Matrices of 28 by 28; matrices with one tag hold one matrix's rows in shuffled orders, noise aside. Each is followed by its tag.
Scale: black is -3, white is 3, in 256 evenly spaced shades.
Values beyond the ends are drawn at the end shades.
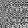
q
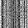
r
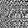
q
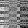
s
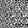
q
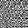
q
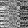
s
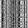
r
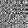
q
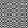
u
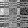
s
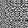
q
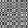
u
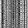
r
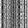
r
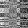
s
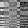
s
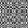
u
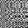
q
